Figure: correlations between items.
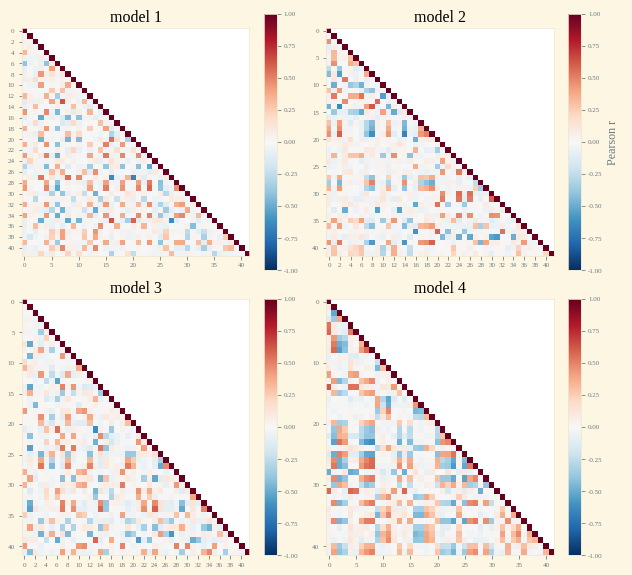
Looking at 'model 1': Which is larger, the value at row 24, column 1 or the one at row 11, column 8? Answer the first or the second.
the first
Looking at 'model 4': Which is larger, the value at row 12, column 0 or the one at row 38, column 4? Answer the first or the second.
the first
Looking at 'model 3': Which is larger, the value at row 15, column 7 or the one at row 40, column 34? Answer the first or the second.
the second
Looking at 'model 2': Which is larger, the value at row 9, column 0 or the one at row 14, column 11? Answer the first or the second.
the first
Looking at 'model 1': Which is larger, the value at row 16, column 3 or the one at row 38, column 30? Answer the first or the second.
the second
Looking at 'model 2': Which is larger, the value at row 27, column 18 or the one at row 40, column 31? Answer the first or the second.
the first
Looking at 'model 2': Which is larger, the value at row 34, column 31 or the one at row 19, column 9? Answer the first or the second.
the first
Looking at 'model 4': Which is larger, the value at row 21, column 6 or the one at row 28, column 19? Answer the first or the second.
the second
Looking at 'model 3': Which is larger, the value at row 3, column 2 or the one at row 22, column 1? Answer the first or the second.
the first
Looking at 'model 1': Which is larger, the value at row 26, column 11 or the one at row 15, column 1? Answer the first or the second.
the first
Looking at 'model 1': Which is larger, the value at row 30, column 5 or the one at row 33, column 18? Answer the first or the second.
the second
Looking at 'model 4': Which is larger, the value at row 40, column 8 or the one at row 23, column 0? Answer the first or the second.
the first
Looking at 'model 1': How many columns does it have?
42
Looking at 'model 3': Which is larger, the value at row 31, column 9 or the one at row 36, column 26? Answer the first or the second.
the first
